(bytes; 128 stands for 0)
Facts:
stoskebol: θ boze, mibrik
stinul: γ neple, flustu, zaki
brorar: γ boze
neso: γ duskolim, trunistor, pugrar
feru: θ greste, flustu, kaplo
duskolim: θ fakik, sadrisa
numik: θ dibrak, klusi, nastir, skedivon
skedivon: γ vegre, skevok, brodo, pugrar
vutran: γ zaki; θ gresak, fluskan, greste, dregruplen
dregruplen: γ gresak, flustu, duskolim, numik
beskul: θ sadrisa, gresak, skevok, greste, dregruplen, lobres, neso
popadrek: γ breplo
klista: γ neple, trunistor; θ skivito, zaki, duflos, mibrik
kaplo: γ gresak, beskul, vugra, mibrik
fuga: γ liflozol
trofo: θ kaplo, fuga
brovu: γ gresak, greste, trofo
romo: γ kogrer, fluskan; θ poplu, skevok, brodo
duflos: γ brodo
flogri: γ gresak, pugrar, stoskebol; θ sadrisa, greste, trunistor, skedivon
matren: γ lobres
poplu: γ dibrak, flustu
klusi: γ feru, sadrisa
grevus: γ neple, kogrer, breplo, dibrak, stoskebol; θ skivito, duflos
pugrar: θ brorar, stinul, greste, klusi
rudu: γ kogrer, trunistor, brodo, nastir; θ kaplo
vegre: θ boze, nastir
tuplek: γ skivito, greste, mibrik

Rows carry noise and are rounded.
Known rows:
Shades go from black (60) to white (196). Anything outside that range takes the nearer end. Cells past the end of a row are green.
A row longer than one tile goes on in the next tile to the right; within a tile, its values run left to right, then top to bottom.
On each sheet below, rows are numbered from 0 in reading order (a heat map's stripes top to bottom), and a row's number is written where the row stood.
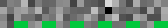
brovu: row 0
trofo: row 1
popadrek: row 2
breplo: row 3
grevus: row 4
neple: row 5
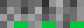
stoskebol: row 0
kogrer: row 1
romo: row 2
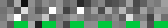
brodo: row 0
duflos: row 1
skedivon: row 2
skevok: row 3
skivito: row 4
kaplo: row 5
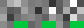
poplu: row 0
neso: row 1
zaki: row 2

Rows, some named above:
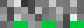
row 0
dregruplen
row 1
dibrak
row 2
tuplek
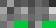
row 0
flogri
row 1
pugrar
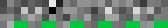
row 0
trunistor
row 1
breplo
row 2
gresak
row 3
klista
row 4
klista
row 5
trofo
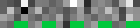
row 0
breplo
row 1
trofo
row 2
stinul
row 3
duskolim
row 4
dregruplen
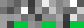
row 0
rudu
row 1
flustu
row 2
vutran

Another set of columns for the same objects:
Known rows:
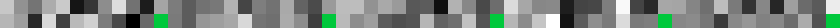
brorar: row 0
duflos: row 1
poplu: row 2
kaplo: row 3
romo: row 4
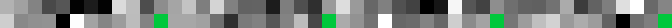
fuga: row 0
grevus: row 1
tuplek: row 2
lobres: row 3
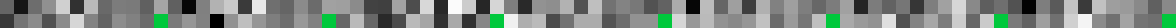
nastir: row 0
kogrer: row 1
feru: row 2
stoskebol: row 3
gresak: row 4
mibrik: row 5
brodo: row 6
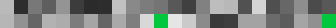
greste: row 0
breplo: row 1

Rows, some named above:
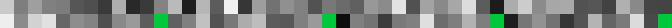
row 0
flogri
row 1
duskolim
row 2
zaki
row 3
stinul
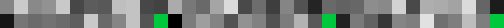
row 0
vutran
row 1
klista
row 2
zaki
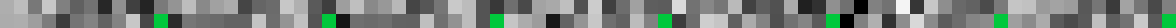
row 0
grevus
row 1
vutran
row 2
vutran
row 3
dibrak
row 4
neso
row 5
trunistor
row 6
poplu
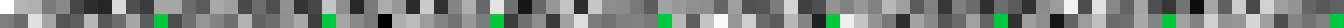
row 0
dregruplen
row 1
rudu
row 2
fluskan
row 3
nastir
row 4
skedivon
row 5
popadrek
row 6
neple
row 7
pugrar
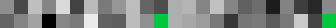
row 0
flustu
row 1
grevus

